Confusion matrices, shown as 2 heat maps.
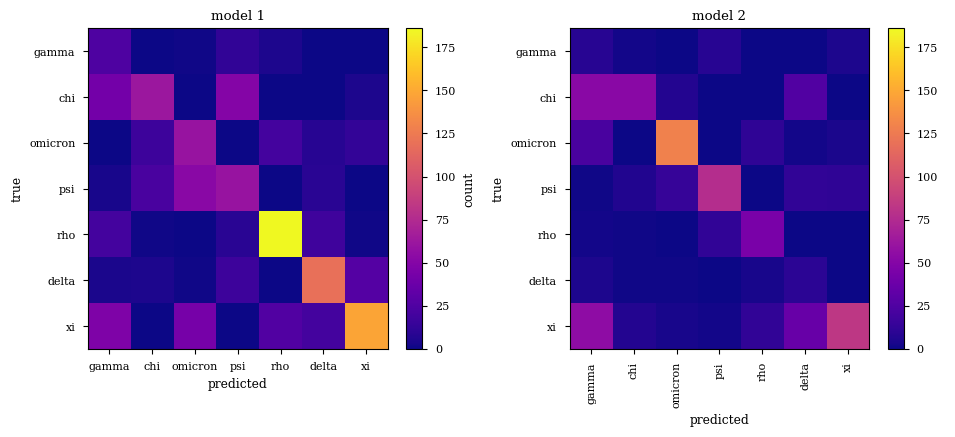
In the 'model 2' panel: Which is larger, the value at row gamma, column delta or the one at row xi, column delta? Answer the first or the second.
the second
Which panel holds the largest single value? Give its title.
model 1
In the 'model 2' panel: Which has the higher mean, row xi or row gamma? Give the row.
xi
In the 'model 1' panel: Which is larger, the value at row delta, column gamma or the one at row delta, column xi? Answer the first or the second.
the second
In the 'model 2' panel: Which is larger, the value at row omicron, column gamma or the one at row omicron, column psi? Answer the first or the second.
the first
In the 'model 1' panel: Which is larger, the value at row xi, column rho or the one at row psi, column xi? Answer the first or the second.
the first
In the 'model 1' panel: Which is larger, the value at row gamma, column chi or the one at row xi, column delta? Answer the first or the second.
the second
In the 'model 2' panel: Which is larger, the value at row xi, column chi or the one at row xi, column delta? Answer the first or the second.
the second
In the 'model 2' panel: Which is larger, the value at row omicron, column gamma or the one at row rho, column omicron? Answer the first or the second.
the first
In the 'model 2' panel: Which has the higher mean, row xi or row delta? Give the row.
xi
